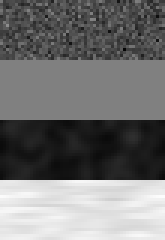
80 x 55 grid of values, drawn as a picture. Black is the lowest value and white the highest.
It is made of 4 by 1 panels. Panel 1,1: low, fine-grained. Panel 2,1: middling, flat. Panel 3,1: very low, blotchy, faint in contrast. Panel 4,1: very high, streaked across, faint in contrast.
